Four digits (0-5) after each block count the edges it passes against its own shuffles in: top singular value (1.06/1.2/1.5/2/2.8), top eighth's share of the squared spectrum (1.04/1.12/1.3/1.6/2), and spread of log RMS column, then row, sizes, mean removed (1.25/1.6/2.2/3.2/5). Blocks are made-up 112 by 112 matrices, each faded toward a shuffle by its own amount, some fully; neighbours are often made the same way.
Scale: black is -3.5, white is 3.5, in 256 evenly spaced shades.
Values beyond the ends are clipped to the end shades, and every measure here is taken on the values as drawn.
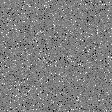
2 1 0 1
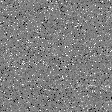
2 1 0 0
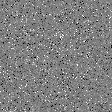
2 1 0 0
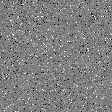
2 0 0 0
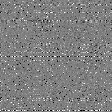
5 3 1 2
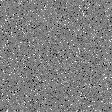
2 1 0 0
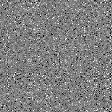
4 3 2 1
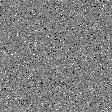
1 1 0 0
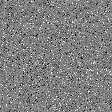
1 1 0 0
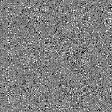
4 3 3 1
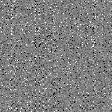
4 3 2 1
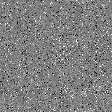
3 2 1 0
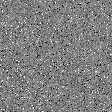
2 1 0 0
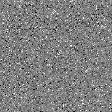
3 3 1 1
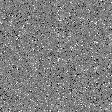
3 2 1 0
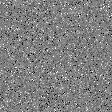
1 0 0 0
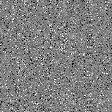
3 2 1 0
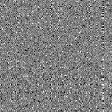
5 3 3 2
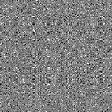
5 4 2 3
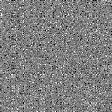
4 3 2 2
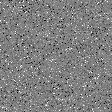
0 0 0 0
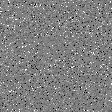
2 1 0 1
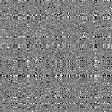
5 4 3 3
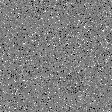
1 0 0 0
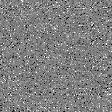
4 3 1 2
